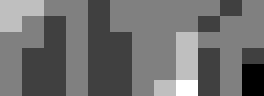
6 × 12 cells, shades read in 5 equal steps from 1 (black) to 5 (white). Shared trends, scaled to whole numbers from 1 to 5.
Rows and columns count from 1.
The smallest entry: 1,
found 2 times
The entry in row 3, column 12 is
3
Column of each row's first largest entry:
1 1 9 9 9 9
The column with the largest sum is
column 9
